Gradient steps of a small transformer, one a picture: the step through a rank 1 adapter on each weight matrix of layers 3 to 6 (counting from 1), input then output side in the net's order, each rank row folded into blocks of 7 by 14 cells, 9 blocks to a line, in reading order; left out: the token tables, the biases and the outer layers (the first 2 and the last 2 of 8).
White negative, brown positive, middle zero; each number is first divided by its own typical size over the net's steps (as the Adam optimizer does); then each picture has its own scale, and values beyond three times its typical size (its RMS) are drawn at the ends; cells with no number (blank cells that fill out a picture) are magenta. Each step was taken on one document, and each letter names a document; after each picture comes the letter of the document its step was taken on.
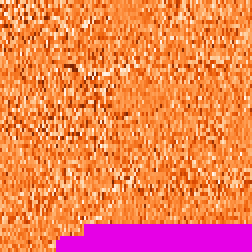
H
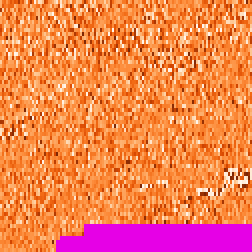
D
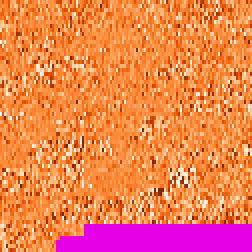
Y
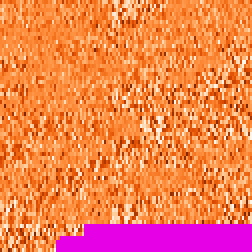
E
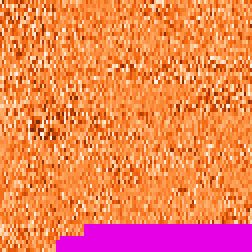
H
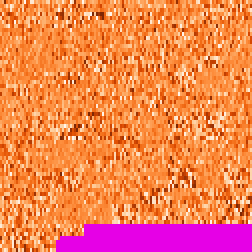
D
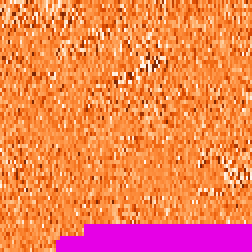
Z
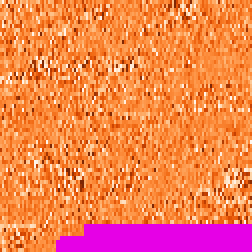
Y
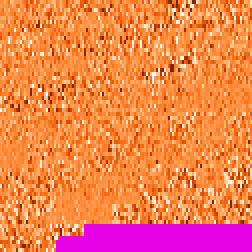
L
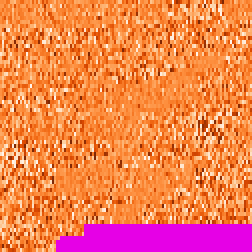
H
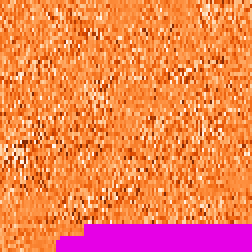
Y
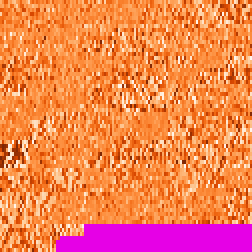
E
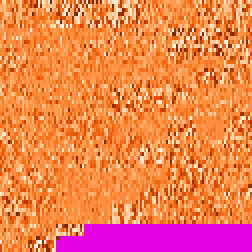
E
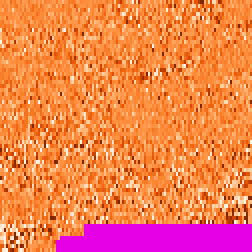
Y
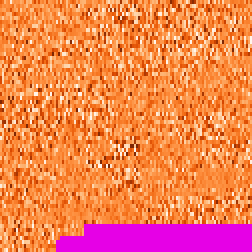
D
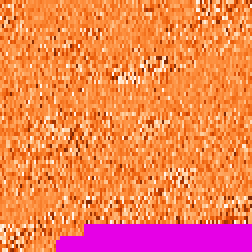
Y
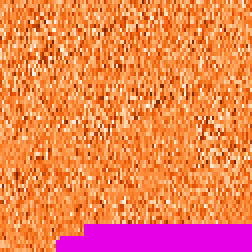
D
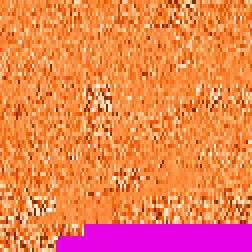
L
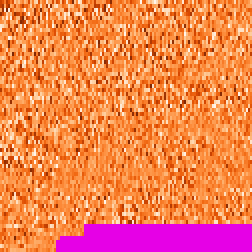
D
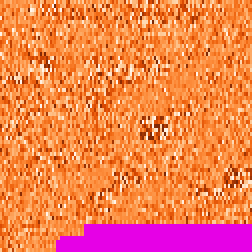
H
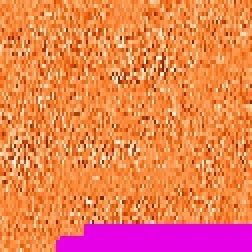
Y
